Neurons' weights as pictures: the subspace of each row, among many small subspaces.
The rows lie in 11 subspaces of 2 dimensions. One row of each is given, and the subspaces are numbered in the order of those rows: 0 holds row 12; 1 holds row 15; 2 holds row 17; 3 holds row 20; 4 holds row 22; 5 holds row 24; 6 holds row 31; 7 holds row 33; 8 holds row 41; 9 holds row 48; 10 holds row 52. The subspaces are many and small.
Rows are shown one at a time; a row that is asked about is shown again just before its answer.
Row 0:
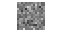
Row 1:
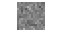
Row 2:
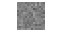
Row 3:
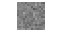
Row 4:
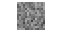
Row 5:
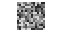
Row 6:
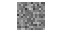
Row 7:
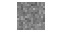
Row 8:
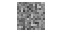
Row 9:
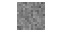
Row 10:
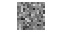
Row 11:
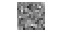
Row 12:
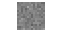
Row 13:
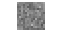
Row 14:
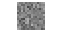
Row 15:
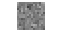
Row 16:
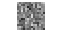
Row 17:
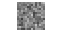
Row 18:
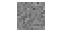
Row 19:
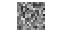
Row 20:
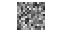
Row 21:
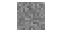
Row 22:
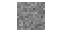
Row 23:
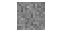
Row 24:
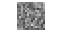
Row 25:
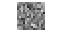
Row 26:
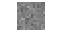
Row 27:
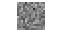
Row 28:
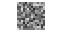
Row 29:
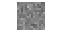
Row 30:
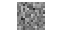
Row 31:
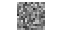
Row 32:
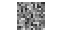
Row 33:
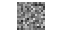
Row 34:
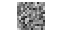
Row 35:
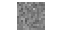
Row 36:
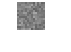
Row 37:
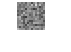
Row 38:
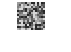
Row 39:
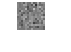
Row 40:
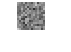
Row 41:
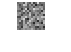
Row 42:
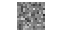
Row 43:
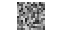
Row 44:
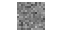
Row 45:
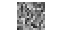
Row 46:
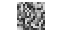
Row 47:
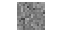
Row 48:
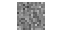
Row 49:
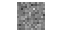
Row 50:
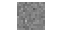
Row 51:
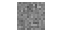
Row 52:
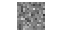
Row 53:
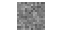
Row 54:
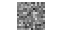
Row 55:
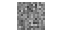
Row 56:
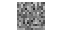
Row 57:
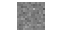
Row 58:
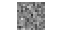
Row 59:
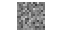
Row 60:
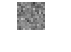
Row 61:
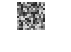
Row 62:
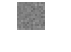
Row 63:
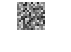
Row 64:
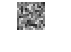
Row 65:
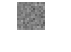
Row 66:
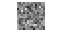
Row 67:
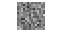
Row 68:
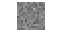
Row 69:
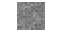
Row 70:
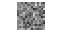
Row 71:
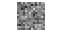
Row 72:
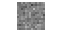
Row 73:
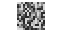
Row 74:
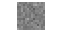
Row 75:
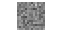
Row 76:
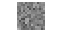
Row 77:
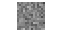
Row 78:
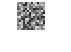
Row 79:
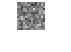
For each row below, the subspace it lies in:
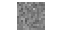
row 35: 6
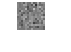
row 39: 8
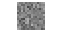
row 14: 3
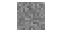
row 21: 7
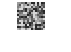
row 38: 10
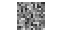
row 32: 0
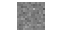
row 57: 10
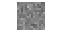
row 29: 1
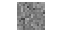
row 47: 0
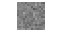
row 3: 2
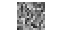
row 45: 1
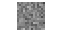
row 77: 7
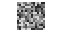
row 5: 4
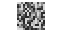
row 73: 1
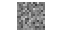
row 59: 8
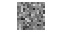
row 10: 10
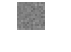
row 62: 7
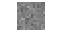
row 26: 0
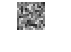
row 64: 5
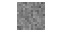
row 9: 9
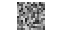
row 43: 6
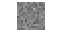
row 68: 6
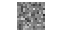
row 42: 10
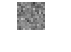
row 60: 4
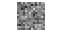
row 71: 9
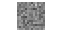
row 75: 3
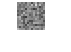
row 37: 3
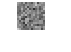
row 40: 3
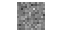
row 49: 9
